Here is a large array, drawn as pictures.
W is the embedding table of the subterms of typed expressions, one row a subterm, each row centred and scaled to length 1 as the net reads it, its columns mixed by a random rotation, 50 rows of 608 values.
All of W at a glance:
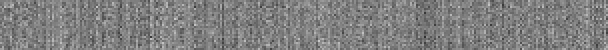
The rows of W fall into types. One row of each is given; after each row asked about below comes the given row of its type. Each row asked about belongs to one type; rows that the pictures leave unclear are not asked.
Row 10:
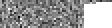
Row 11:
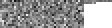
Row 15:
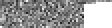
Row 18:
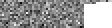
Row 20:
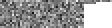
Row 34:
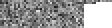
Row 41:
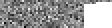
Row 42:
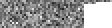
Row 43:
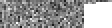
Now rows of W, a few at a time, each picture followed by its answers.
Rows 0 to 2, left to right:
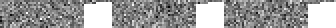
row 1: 20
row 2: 20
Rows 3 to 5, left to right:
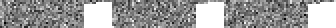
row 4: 15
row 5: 20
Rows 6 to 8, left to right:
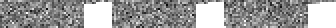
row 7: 42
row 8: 15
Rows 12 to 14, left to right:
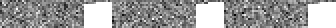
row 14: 41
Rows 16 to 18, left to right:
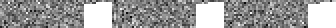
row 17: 10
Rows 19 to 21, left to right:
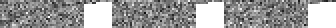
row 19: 34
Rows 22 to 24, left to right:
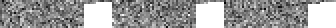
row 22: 10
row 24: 34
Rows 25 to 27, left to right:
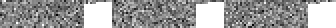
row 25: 43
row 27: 42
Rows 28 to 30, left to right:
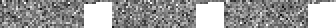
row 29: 11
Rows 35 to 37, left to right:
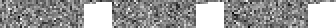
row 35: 10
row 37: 41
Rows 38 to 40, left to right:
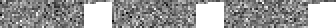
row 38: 43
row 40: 11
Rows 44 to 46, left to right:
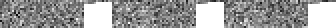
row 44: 18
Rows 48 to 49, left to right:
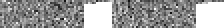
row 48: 43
